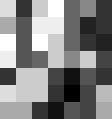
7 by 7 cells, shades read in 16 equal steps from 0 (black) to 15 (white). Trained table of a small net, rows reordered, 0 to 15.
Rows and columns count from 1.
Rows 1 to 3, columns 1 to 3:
13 3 12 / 10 5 14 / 15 5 15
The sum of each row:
60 54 58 61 40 55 43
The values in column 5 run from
0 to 8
